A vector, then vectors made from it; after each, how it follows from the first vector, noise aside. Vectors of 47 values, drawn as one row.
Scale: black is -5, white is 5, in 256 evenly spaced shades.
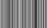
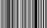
scaled up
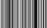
scaled up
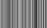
copied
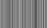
shrunk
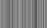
shrunk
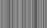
shrunk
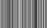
copied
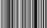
scaled up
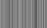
shrunk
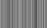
shrunk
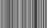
copied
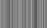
shrunk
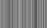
shrunk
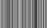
copied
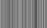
shrunk
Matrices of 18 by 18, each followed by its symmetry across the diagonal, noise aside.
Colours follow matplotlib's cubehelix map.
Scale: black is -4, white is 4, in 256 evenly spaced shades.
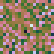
antisymmetric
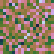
antisymmetric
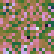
antisymmetric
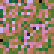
symmetric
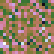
antisymmetric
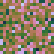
antisymmetric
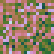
symmetric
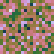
symmetric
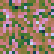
antisymmetric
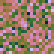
symmetric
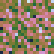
antisymmetric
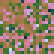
antisymmetric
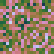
symmetric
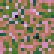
symmetric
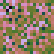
symmetric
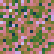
symmetric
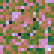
symmetric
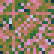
symmetric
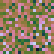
antisymmetric
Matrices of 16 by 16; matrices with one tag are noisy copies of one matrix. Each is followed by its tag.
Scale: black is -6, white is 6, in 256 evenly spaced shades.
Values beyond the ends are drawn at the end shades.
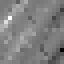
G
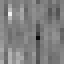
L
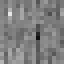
L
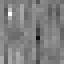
L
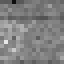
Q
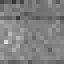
Q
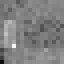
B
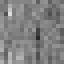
L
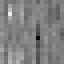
L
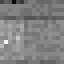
Q
